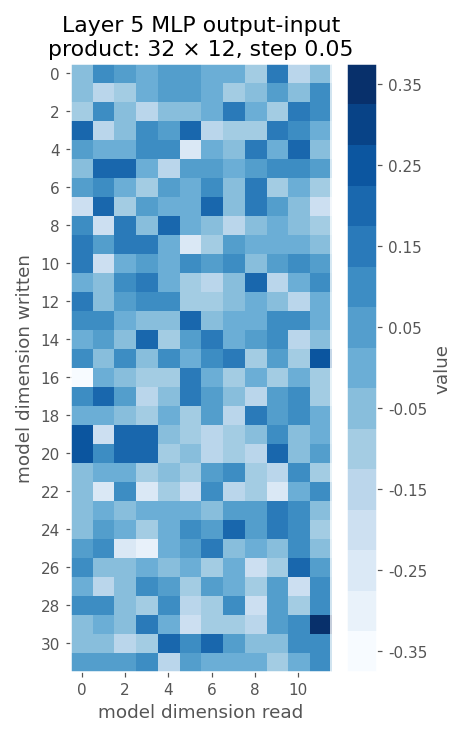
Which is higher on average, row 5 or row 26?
row 5
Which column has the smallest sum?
8
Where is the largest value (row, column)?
29 11
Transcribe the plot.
Title: Layer 5 MLP output-input product: 32 × 12, step 0.05
x-axis: model dimension read, ticks 0 2 4 6 8 10
y-axis: model dimension written, ticks 0 2 4 6 8 10 12 14 16 18 20 22 24 26 28 30 (0 at the top)
Colour bar: value, ticks -0.35 -0.25 -0.15 -0.05 0.05 0.15 0.25 0.35
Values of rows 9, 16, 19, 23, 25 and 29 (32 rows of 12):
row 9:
0.15 0.05 0.15 0.15 0 -0.25 -0.1 0.05 0 0 0 -0.05
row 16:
-0.35 0 -0.05 -0.1 -0.1 0.15 0 -0.1 0 -0.1 0 -0.1
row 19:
0.25 -0.2 0.2 0.2 -0.05 -0.1 -0.15 -0.1 -0.05 0.1 -0.05 0
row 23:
-0.05 0 -0.05 0 0 0 -0.05 0.05 0.05 0.15 0.1 -0.05
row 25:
0.05 0.1 -0.25 -0.3 0 0.05 0.15 -0.05 0 -0.05 0.1 -0.05
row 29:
-0.05 0 -0.05 0.15 0 -0.2 -0.1 -0.1 -0.15 0.05 0.1 0.35
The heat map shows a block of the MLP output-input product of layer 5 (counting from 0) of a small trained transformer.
